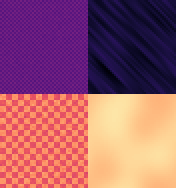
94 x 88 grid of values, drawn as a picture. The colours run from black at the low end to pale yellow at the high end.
The table splits into 2 rows of 2 panels. Panel 1,1: low, checkered, faint in contrast. Panel 1,2: very low, slanting down to the right, faint in contrast. Panel 2,1: high, checkered. Panel 2,2: very high, smooth, faint in contrast.
